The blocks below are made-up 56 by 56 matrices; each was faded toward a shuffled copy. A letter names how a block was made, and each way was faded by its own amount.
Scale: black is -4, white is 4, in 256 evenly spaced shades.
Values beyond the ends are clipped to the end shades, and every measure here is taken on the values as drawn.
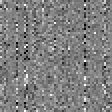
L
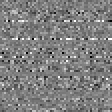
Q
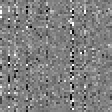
L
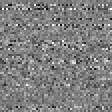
Q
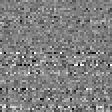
Q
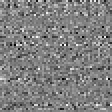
Q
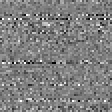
Q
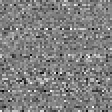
Q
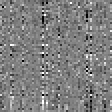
L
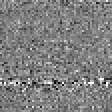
Q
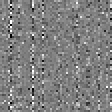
L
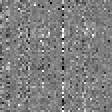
L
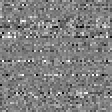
Q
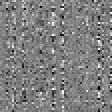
L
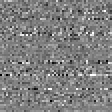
Q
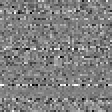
Q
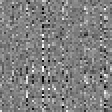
L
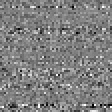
Q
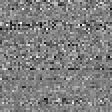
Q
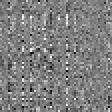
L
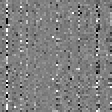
L
